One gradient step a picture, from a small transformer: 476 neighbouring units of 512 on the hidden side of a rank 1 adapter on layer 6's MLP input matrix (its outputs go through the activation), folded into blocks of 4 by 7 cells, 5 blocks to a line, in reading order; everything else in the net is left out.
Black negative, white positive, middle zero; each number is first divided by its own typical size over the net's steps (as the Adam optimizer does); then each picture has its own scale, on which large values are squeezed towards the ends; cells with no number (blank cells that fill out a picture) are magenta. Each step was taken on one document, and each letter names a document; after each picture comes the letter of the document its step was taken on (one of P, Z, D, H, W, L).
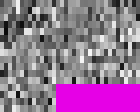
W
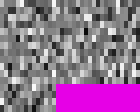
W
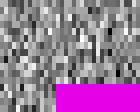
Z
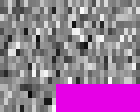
Z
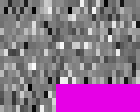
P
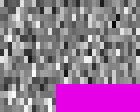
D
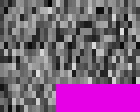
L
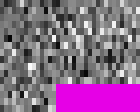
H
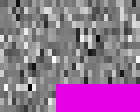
D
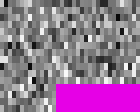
D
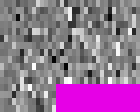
P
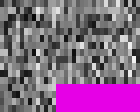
W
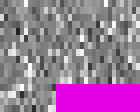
Z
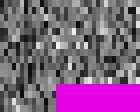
H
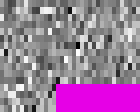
Z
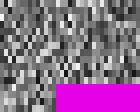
L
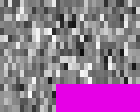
H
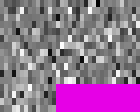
P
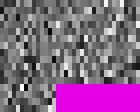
Z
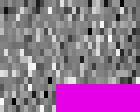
P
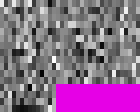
D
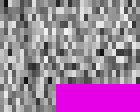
L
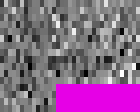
H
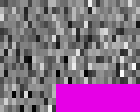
H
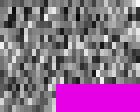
W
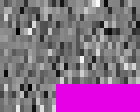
P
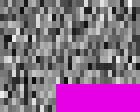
L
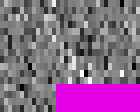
H
